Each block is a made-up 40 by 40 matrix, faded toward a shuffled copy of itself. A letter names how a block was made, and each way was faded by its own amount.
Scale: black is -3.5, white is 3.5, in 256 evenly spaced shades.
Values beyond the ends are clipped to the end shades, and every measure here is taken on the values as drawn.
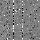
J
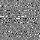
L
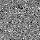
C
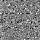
C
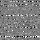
L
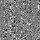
J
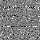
L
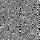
J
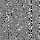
J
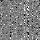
J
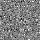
C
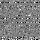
L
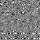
L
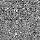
C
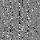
J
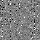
J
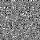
C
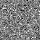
C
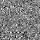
C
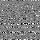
L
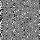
J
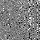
J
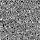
C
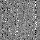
J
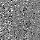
J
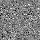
C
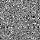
C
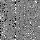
J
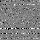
L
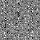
J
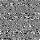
L
